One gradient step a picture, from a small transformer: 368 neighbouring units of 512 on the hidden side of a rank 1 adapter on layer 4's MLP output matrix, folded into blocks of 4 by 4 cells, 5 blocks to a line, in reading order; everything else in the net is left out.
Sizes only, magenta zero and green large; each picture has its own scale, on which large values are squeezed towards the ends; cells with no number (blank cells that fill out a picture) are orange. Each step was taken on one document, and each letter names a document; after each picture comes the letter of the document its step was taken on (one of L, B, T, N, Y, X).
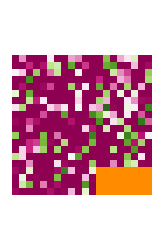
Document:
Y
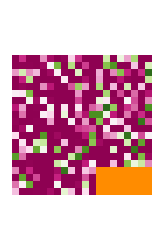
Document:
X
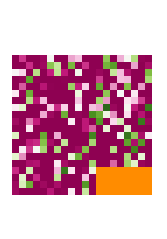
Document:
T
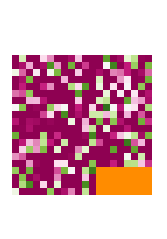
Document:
Y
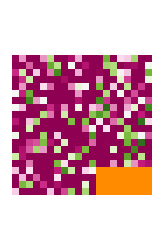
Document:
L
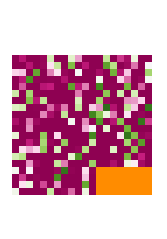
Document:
Y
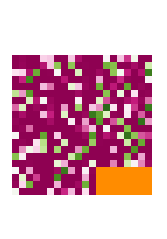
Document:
X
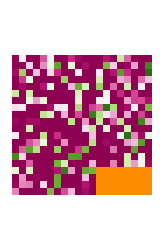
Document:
L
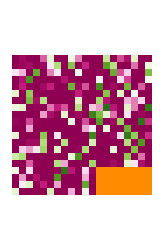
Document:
Y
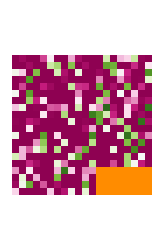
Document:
T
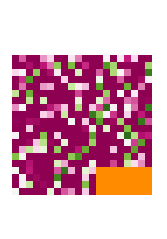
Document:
L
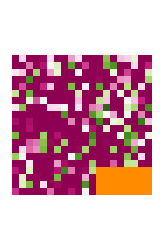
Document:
L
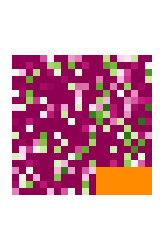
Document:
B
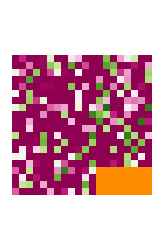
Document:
T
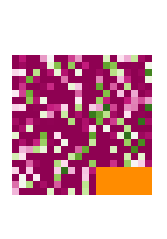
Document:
B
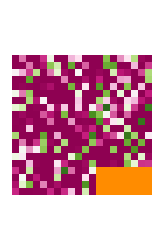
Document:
B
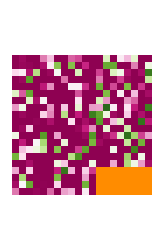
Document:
X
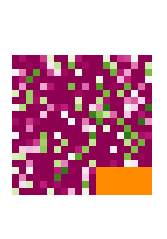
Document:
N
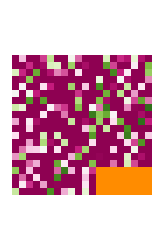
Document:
T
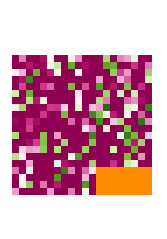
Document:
L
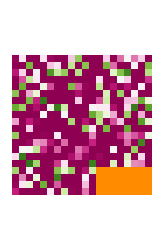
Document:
T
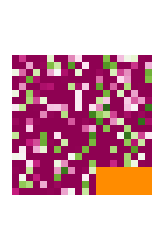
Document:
N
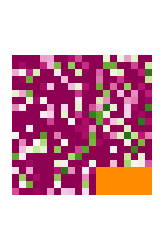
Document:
X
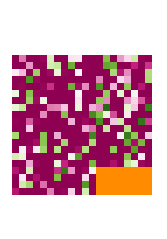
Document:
B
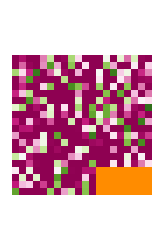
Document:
B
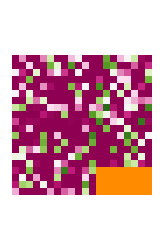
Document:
N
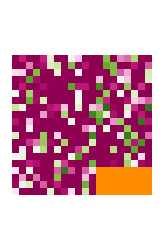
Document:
T
